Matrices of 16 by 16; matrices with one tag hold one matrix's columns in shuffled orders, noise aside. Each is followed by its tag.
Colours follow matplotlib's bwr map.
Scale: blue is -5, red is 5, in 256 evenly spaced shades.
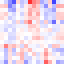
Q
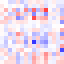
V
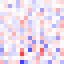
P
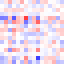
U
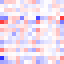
U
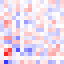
P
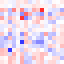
V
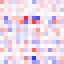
U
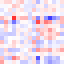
U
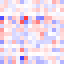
U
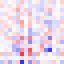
P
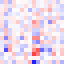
P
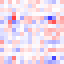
U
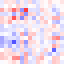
V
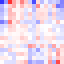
Q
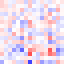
P
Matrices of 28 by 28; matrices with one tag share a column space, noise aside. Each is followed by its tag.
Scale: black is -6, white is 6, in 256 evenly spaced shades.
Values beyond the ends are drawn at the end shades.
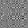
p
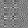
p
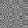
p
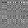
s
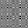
p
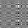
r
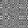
p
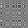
r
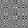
p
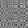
r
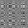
r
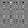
s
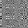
p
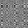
r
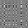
r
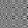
p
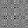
p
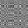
r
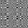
p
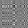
r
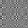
p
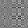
p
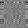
s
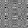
p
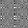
p
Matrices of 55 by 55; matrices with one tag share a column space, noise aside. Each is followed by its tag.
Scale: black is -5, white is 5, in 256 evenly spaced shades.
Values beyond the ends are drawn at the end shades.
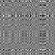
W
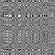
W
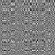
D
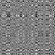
W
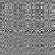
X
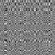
D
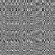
D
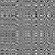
W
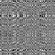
W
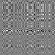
X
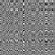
D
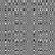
D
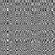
D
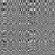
D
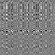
X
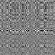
X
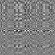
X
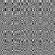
D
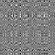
W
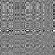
X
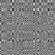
D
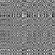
W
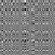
D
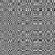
D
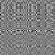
X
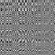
D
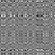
W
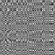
D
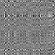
W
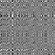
W
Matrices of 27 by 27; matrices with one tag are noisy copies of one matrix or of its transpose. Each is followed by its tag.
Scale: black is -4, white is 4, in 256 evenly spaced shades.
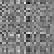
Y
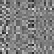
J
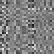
J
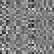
J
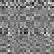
J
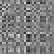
Y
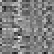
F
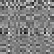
J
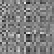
Y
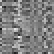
F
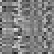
F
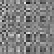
Y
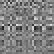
Y
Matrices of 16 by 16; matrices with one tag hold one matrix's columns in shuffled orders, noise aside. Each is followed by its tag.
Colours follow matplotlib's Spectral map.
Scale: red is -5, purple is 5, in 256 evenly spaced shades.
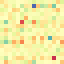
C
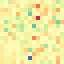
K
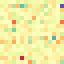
C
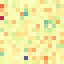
K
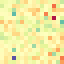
K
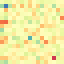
C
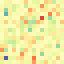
K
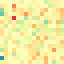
K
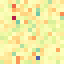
K
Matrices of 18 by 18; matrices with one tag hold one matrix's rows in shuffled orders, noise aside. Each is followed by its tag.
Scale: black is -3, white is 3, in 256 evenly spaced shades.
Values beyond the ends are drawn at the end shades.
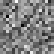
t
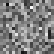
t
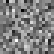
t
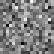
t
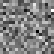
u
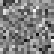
u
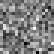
u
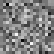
t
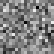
u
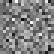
t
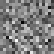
t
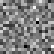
u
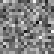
u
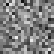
t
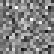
t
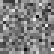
u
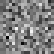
t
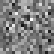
t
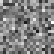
u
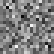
t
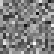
u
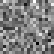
u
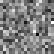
u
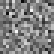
t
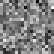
u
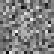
t
